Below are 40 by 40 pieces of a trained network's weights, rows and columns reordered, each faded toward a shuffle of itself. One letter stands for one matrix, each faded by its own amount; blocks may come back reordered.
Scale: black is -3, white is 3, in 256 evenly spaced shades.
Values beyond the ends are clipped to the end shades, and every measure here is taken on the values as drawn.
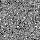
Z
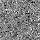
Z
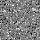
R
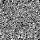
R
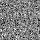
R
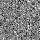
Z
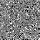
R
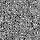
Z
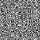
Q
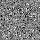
Z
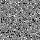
R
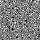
R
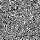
R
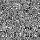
R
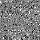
R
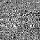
Q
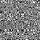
Q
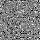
R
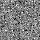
Z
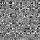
Q
